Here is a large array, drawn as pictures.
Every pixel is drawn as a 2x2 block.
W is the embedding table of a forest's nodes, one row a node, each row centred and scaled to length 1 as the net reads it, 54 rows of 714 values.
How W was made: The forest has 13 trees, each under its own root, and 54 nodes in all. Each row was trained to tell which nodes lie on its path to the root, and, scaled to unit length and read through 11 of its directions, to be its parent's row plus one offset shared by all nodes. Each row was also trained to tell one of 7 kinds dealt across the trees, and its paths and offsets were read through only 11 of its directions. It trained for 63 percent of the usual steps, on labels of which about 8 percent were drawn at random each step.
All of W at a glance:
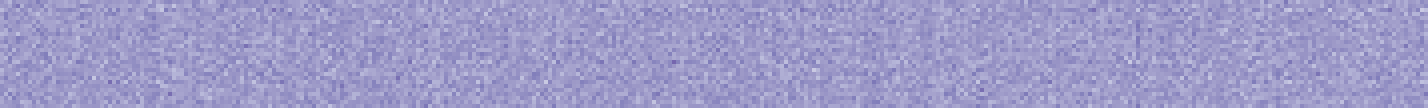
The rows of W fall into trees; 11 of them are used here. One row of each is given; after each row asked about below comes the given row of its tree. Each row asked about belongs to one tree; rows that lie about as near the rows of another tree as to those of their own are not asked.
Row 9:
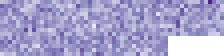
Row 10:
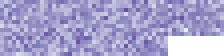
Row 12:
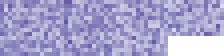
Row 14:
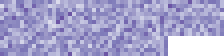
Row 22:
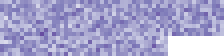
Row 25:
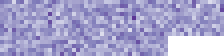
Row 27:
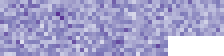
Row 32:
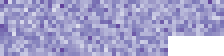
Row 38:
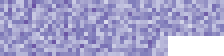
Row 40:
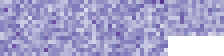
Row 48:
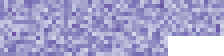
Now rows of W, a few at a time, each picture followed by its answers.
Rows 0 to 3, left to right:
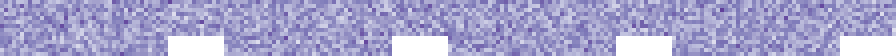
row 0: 27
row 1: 32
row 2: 32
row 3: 48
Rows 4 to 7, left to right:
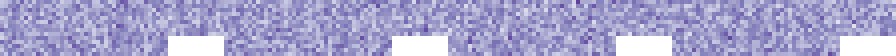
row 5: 40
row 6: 48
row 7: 38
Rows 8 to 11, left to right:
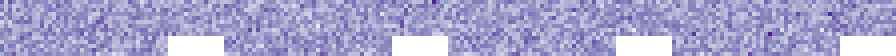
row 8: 38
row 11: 14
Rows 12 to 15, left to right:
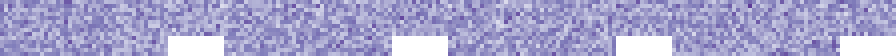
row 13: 10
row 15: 27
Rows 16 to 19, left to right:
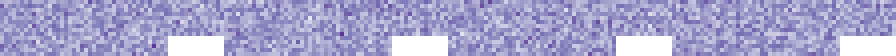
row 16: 27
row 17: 22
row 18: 14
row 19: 48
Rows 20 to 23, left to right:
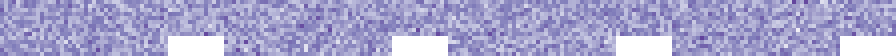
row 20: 12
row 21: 25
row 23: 14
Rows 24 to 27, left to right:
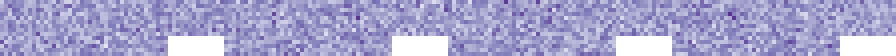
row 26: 48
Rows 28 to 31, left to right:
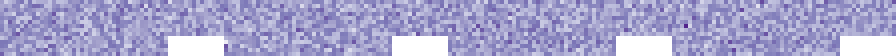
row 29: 14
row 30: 32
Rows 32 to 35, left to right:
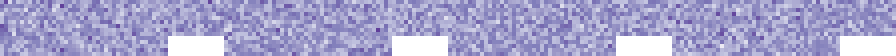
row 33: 48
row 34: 9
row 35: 10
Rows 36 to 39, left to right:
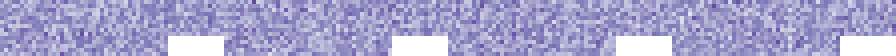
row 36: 10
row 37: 22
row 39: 32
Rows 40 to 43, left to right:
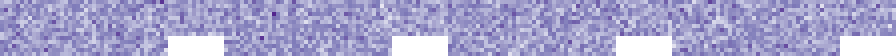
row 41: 12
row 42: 27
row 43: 25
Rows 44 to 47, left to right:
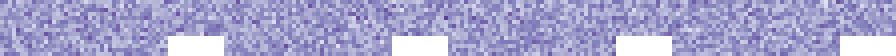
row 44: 38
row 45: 9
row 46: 25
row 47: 14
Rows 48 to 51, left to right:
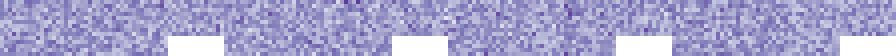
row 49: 9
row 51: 12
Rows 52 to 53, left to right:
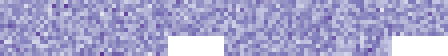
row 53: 38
